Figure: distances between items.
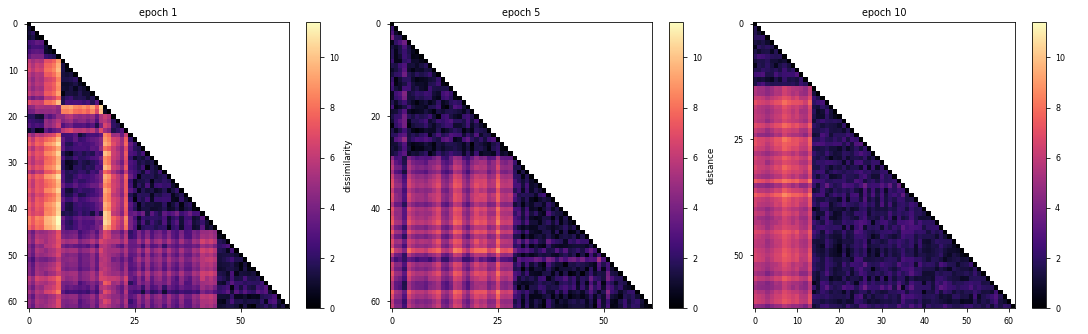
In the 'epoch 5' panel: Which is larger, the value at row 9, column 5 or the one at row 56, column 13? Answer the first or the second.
the second
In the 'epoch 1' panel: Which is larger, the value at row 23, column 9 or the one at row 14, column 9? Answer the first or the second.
the first
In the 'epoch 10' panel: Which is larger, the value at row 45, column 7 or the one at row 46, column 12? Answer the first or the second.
the first
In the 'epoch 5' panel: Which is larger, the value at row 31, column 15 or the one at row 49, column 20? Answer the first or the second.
the second
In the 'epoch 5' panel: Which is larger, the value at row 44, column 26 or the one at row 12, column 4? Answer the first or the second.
the first
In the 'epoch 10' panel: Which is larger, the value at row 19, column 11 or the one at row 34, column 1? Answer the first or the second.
the second
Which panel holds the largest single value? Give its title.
epoch 1
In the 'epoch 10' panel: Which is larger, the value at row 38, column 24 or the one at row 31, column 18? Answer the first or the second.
the first
